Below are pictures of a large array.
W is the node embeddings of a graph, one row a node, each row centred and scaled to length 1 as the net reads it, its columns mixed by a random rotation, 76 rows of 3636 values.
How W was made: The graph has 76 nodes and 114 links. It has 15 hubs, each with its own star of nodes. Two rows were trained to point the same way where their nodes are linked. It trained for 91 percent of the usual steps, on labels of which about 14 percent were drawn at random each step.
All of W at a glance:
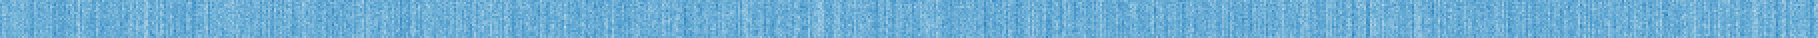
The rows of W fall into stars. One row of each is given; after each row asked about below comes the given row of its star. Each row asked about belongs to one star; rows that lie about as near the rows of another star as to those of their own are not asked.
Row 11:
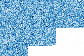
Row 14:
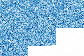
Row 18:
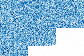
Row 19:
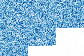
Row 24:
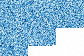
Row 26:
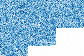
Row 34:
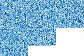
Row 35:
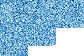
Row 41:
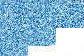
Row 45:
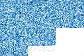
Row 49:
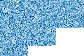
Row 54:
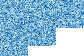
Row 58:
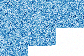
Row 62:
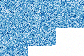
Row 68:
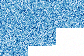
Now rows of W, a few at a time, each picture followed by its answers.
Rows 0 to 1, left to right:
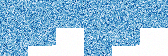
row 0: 68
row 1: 24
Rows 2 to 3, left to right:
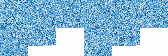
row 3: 68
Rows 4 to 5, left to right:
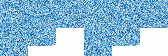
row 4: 14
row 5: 34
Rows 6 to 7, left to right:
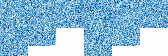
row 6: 54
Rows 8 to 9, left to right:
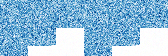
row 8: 26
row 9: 35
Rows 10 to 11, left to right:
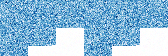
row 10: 35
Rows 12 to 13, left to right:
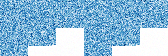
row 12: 41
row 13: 34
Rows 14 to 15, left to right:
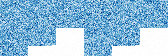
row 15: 58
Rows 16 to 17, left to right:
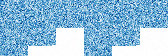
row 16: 49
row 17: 35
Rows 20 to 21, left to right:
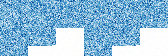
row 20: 58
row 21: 24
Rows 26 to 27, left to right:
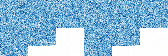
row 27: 35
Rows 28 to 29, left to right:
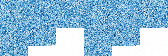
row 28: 18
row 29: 19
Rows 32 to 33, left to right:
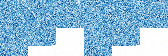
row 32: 41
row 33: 58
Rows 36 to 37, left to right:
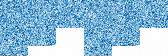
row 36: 19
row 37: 62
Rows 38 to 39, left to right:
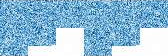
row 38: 68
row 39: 58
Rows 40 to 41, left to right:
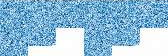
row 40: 54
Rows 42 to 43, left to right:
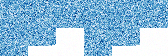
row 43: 68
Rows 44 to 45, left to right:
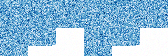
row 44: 14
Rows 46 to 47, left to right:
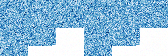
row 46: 19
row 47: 54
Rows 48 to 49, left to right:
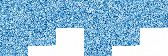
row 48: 24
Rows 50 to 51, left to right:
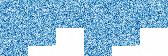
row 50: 14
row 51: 26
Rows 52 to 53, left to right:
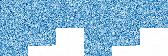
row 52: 24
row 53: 58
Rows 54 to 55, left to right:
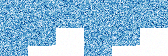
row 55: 41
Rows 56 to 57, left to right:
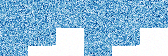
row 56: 41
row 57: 62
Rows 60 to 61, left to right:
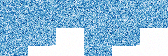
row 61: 19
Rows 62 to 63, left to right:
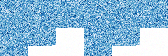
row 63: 35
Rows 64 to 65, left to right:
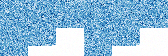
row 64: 34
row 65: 54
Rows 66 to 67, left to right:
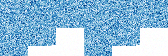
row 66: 45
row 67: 14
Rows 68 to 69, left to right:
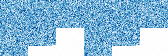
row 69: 41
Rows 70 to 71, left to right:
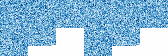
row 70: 26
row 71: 11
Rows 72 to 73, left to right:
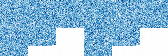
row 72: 45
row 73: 54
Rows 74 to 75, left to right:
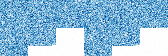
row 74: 11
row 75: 68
